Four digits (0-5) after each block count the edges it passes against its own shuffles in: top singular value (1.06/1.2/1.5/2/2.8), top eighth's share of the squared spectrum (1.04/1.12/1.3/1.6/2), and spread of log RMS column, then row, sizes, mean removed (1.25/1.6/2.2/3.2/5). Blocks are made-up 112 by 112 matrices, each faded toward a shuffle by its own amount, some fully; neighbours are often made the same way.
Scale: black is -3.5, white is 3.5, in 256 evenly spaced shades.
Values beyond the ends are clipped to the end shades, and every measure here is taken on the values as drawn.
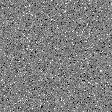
2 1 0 0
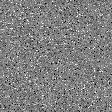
1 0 0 0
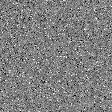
0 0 0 0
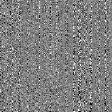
3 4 4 0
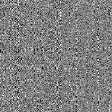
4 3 4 1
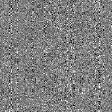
3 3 4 0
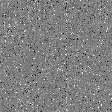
2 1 1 0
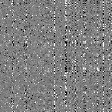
4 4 3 2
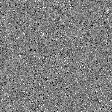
0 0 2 0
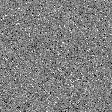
0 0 0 0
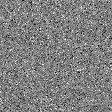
0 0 0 0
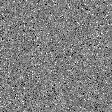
0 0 1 0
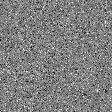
0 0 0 0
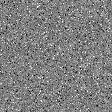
0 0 0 0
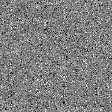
1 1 2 0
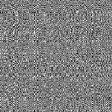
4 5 3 3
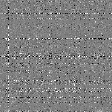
3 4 3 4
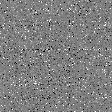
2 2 1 2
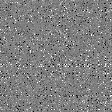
2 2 2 2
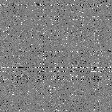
3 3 2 3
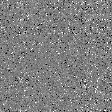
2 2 2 2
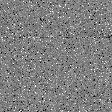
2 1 1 0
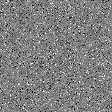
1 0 1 1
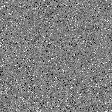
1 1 0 1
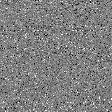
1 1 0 2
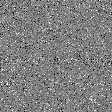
1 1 0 1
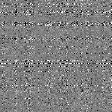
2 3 3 4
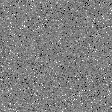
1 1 0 1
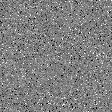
0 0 0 0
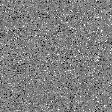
1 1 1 2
